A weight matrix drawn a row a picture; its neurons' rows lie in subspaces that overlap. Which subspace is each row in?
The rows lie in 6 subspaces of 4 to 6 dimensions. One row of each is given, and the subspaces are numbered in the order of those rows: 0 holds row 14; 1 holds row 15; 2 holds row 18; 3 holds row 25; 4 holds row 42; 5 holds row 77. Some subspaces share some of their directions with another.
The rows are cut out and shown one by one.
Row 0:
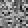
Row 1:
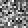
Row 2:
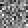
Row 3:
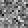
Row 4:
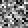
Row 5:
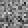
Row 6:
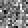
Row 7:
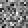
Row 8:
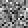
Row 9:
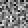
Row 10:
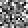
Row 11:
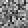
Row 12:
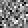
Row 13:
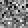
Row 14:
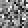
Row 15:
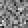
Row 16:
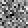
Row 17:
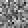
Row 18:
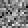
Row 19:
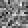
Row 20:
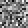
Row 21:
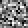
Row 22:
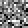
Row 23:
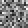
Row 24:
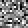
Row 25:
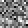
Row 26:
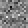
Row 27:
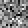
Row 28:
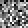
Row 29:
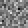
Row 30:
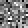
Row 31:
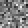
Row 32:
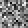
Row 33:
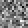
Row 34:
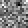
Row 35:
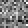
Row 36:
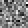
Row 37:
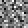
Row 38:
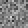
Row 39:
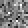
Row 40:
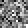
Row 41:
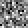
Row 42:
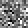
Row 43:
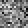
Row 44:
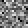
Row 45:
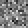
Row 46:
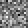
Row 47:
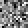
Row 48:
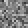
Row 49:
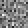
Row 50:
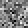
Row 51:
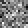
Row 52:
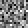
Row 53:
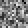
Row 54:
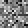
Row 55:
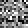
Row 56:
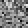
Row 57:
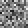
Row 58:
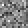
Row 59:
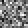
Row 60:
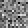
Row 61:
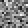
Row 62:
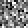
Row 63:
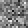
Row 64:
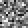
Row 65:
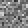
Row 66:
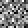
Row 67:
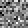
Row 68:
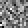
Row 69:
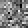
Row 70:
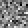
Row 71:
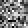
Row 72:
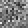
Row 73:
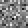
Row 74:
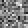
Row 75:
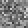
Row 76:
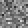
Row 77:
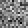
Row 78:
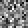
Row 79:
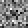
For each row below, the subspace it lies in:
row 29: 1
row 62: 1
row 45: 1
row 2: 5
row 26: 1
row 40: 5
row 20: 5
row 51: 2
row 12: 1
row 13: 2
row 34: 0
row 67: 2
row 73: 5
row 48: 0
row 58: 2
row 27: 5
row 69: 2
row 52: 0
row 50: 4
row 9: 1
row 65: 2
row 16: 2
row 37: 0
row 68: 1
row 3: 2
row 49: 5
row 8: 4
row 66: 0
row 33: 0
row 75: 4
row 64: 0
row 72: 0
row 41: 1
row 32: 2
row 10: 1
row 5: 3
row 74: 0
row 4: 0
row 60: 5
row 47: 1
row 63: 5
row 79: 1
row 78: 0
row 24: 0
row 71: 5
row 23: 3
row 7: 5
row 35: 3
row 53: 5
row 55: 3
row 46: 1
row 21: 0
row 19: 2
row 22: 4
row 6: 3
